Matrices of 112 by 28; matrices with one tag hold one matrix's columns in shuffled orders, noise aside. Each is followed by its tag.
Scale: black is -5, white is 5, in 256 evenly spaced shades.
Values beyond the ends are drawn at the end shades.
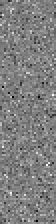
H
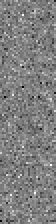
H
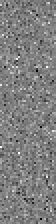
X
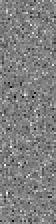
H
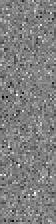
H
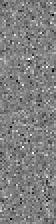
X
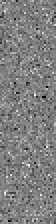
H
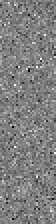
X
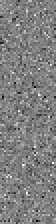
H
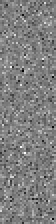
X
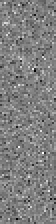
X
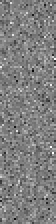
X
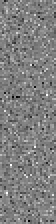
H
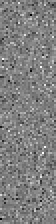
X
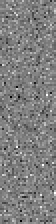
H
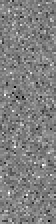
H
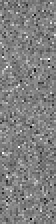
X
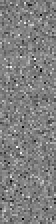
X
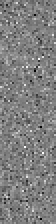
X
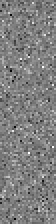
X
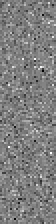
X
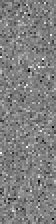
X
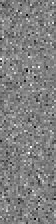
X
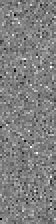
X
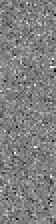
X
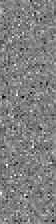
H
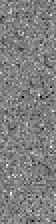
H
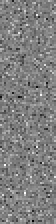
H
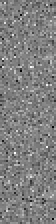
X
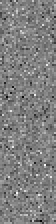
H
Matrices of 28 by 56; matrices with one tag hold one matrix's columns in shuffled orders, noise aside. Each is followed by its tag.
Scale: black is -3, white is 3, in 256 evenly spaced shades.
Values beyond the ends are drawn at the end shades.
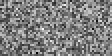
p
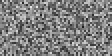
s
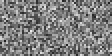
p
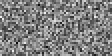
s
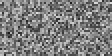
s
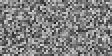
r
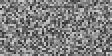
r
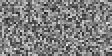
s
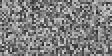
p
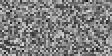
r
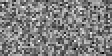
p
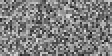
s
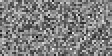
s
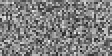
s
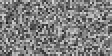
s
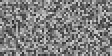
s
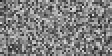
p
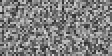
p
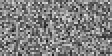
s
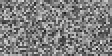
r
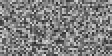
r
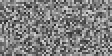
r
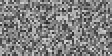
s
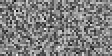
s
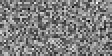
s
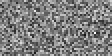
r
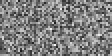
p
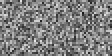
p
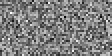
s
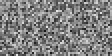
s
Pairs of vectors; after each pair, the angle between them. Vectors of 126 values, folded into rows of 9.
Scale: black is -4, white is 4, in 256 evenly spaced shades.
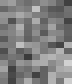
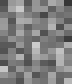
partly aligned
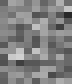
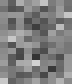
partly opposed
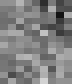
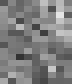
nearly opposite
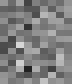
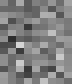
nearly parallel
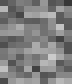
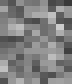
nearly parallel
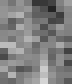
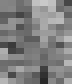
nearly opposite
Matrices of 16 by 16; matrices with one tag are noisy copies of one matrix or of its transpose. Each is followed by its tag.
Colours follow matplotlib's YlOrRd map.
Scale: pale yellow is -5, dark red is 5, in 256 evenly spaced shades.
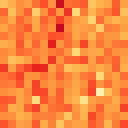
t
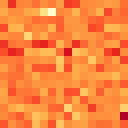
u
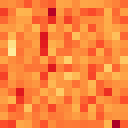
u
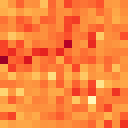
t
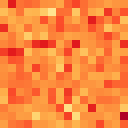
u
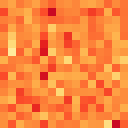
u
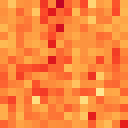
t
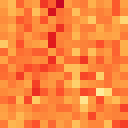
t
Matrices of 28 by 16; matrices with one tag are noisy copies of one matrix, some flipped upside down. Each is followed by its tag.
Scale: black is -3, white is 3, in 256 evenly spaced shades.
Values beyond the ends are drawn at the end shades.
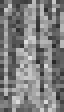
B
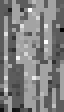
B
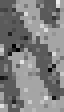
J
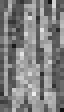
B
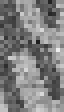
J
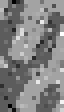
J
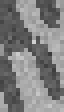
J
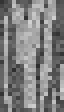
B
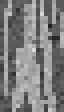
B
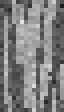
B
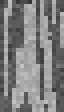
B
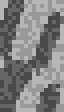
J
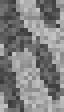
J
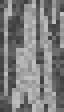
B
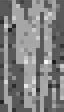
B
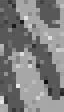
J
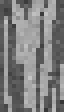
B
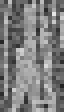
B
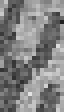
J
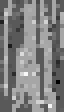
B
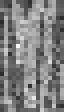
B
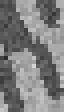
J
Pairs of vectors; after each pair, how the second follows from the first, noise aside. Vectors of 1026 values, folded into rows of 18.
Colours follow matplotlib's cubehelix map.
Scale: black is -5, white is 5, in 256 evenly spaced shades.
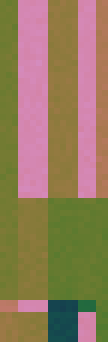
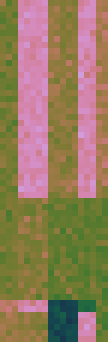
copied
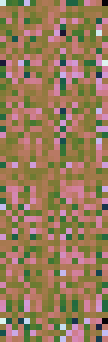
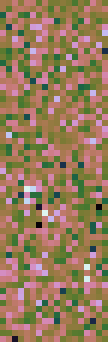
shuffled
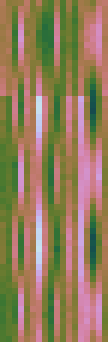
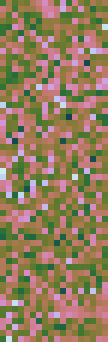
shuffled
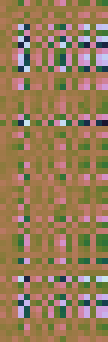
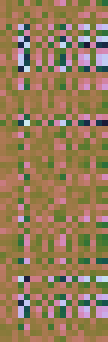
copied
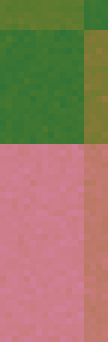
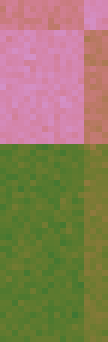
negated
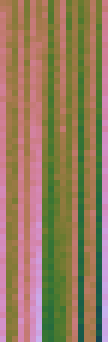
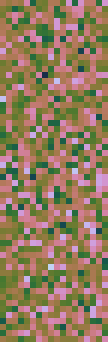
shuffled
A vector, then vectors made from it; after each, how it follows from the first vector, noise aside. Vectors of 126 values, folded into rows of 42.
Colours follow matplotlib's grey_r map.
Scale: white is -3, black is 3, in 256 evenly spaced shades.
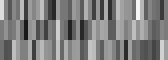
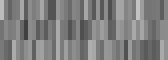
shrunk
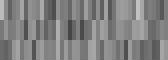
shrunk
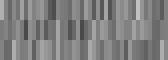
shrunk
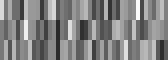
sign-scrambled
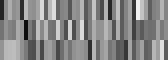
sign-scrambled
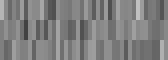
shrunk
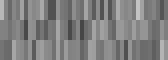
shrunk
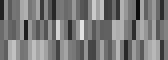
sign-scrambled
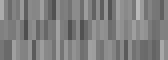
shrunk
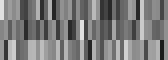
sign-scrambled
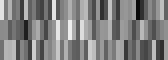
sign-scrambled
